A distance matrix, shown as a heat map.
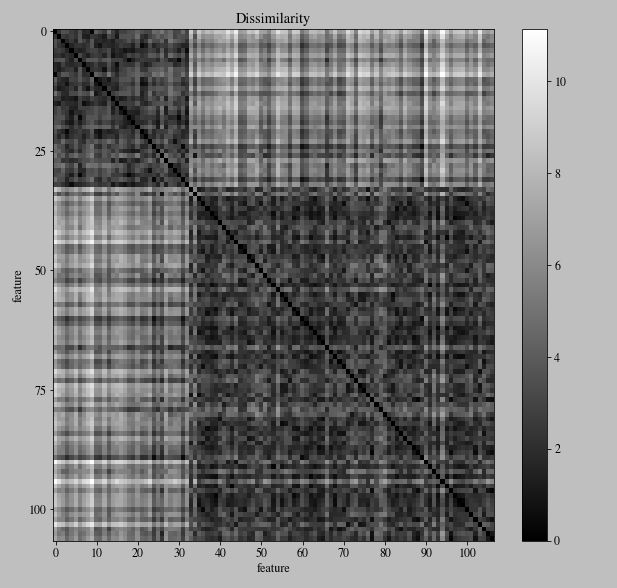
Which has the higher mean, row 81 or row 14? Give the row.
14
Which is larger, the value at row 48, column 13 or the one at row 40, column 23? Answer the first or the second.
the second
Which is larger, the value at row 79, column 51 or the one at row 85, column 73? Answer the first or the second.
the first
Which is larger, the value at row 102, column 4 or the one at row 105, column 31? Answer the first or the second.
the first
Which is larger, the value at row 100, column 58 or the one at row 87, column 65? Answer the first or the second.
the first
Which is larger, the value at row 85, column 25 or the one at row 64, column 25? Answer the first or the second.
the first
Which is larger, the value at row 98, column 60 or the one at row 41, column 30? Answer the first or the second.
the second
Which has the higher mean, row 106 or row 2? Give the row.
2
